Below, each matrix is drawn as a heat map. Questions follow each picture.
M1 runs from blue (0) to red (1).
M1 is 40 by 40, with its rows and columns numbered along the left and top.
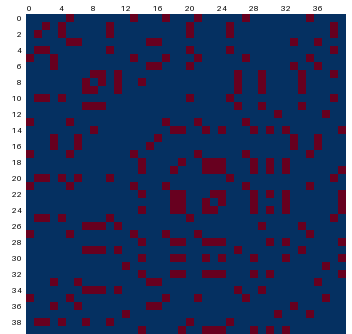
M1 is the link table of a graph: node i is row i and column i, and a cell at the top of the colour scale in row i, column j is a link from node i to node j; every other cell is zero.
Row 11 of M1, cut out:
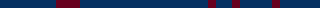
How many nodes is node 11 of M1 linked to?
6
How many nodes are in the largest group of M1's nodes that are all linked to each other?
8
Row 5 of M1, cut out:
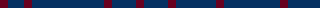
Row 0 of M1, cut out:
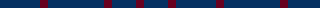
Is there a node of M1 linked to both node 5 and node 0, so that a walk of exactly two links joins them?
yes
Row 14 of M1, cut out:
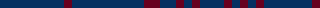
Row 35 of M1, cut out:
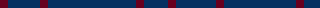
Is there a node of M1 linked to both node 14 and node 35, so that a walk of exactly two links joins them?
no
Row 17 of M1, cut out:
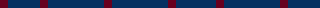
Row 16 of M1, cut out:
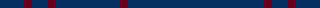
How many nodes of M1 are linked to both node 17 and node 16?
0
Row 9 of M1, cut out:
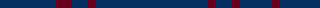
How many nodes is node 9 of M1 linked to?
6
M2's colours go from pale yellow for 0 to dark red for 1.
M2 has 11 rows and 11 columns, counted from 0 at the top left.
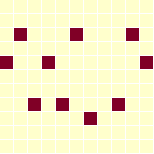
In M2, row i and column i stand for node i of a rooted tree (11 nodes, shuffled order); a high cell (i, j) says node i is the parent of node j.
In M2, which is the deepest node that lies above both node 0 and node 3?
4
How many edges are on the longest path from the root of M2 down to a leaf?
2
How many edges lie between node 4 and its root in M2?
1
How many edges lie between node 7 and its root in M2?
0
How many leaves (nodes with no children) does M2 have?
7
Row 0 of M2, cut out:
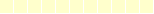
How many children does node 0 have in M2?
0
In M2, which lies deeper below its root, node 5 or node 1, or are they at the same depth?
the same depth
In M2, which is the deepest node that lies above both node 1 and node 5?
2
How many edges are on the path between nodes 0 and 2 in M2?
3
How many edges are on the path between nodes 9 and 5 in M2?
2
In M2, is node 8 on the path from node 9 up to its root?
no
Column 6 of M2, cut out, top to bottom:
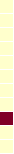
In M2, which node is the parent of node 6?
8
